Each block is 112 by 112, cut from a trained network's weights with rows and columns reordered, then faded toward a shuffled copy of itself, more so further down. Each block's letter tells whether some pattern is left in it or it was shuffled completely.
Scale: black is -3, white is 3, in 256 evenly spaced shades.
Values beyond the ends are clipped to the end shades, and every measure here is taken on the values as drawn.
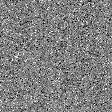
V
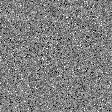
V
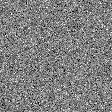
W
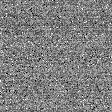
V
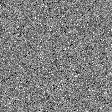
W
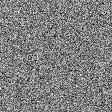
W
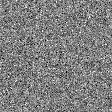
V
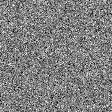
W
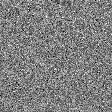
W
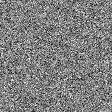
W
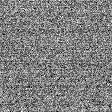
V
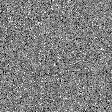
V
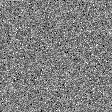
W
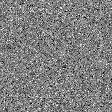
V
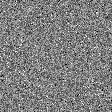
W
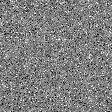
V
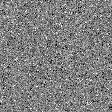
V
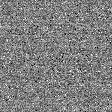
V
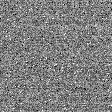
V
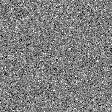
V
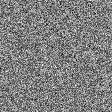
W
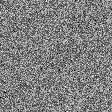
W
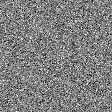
W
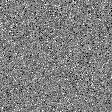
W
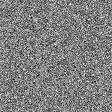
W
